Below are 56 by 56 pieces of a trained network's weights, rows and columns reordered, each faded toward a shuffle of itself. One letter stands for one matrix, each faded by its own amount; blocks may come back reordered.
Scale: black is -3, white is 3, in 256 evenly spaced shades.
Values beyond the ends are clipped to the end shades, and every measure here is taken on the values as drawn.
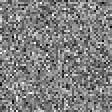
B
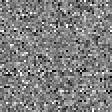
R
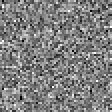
B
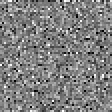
R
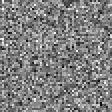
B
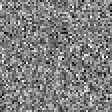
B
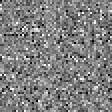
R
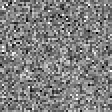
B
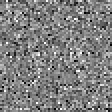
R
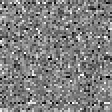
R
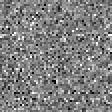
R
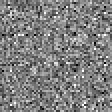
B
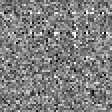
B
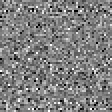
R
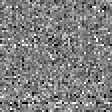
R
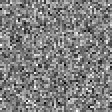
B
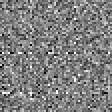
B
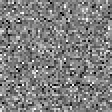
R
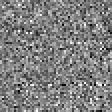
B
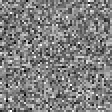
B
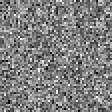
B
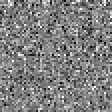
R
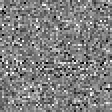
R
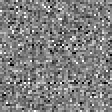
R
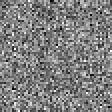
B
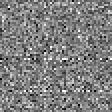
B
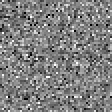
R
